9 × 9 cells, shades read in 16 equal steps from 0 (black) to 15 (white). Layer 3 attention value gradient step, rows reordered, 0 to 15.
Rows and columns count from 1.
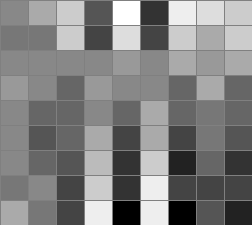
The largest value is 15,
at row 1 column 5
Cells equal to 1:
0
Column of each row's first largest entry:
5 5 7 8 6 4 6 6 4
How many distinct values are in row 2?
5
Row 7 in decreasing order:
12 11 8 6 6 5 3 3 2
